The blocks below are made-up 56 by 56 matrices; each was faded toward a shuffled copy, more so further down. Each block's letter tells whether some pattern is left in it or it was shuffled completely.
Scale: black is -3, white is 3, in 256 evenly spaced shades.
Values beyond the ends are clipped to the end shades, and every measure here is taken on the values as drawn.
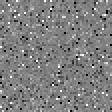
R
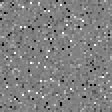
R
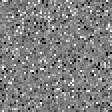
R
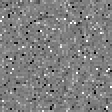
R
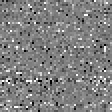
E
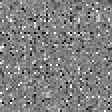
E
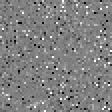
R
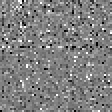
E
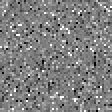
R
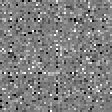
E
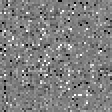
E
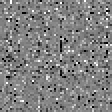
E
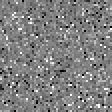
R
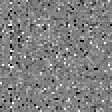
E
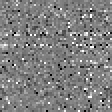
E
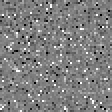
R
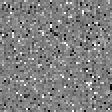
R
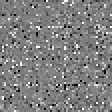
E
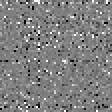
E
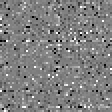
E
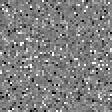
R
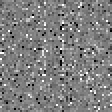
E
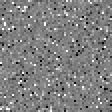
R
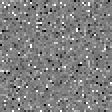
R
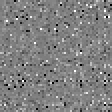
E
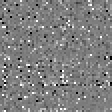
E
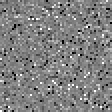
R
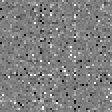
E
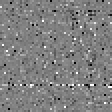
E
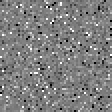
R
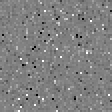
R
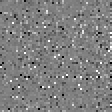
E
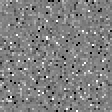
R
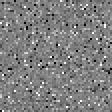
R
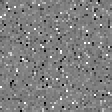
R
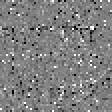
E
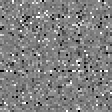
E
